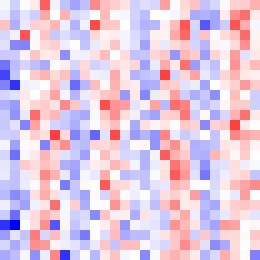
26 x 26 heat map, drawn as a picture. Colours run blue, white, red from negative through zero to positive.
Histogram: bell-shaped. Seam: none. Stripes: upright, repeating 4 times. Average level on the scale: 50%. Odd rows or columns: none.
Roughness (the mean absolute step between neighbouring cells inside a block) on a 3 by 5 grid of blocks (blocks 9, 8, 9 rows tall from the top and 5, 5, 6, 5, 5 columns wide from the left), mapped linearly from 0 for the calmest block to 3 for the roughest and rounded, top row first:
2 2 0 3 1
1 2 2 2 1
2 2 1 2 1
